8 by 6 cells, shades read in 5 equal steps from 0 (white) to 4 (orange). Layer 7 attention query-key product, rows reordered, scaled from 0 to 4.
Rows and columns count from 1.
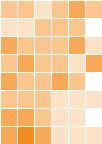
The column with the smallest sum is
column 6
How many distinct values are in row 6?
2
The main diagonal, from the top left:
2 1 2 2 2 1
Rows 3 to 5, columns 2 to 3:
2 2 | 3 2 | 2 2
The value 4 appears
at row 8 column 2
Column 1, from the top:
2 1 3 2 3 2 3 3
